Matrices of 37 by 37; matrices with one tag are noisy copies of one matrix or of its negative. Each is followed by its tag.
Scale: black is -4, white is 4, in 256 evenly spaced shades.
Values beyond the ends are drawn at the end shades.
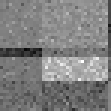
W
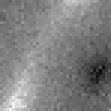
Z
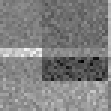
W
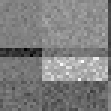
W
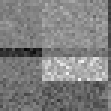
W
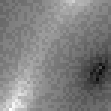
Z
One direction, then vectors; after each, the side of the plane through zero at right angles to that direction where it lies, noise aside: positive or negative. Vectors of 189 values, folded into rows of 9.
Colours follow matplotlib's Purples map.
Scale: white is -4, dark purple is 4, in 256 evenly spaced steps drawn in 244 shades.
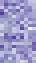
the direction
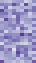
positive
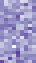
negative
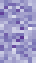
positive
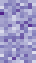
positive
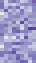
negative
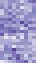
negative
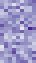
negative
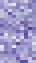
negative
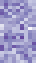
positive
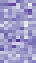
positive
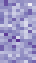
positive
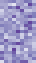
negative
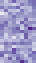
negative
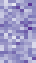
negative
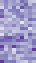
positive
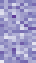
negative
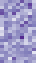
positive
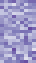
negative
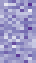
negative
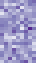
negative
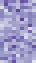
positive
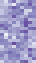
negative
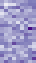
negative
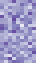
negative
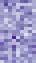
positive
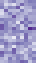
negative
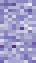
positive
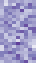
negative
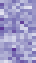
negative
